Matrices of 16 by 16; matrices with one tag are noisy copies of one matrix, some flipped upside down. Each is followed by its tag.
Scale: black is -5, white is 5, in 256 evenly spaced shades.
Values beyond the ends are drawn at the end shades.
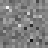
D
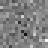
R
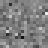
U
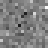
R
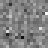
U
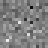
D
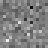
D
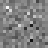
D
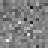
D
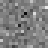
R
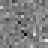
R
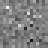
D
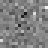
R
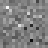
D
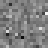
U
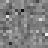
U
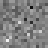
D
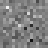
D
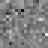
U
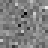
R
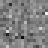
U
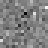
R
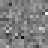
U
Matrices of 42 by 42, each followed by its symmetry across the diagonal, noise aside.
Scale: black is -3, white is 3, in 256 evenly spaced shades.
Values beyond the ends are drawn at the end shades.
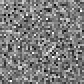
symmetric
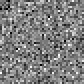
symmetric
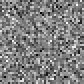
antisymmetric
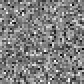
antisymmetric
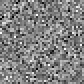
symmetric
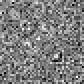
symmetric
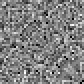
symmetric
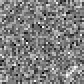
symmetric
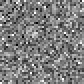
symmetric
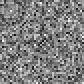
symmetric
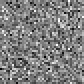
antisymmetric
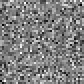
antisymmetric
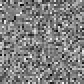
antisymmetric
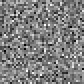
antisymmetric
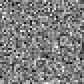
antisymmetric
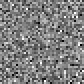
antisymmetric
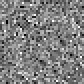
symmetric
